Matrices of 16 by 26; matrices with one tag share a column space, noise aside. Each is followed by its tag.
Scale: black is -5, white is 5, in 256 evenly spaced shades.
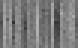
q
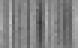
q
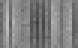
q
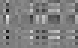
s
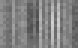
q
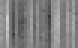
q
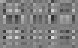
s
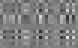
s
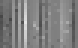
q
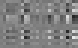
s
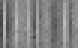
q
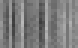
q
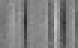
q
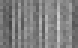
q
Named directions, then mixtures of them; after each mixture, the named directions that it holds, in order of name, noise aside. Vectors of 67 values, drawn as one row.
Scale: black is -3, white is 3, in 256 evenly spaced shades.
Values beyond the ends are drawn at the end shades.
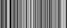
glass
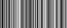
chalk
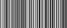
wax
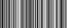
chalk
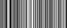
glass, wax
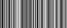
chalk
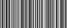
chalk, wax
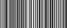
glass, wax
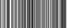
glass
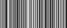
glass, wax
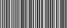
chalk, wax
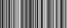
chalk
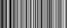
chalk, glass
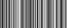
chalk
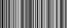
chalk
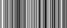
chalk, wax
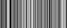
glass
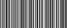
chalk, wax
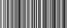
chalk, glass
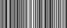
glass, wax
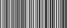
wax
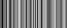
chalk, glass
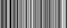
glass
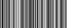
chalk
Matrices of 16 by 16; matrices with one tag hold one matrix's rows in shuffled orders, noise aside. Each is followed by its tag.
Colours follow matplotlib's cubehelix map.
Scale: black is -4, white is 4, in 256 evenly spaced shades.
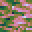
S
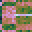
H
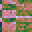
H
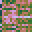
H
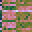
H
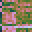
H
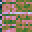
H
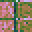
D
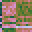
H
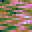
S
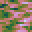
S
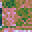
H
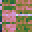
H
